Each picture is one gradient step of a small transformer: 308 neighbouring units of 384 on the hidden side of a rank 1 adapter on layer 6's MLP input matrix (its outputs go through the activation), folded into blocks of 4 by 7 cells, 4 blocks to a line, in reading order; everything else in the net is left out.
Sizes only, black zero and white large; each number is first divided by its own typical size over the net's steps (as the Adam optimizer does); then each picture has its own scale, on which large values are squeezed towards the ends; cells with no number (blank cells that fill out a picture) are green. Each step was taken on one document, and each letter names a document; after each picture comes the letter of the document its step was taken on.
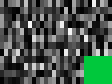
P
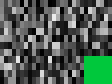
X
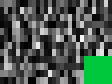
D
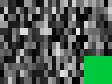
X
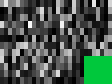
P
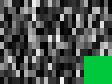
D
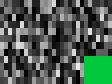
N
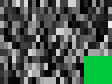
P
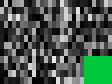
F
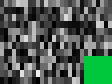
F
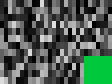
N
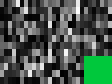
P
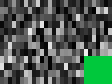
D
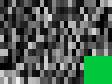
N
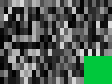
F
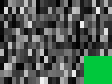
D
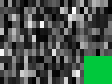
D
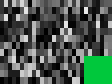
F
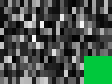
D
